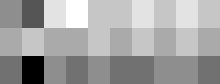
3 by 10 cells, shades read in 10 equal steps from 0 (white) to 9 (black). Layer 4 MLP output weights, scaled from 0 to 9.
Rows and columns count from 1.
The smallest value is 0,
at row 1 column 4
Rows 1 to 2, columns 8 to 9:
2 1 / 3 2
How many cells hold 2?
8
